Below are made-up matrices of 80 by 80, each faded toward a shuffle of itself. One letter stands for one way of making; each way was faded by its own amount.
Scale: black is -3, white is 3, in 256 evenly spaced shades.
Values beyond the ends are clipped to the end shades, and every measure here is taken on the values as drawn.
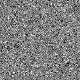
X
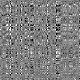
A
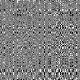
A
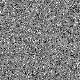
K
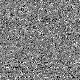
X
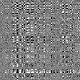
A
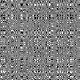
A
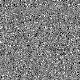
X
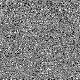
X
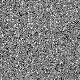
K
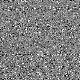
X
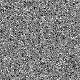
K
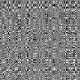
A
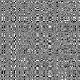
A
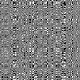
A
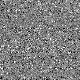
X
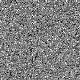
K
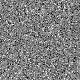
K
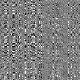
A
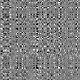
A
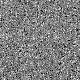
K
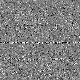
X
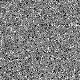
X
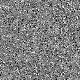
K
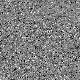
X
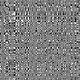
A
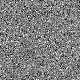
K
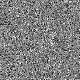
K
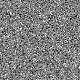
K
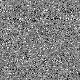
X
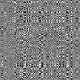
A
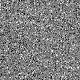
K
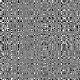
A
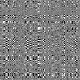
A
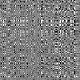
A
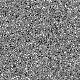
K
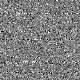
X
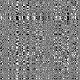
A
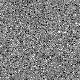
K
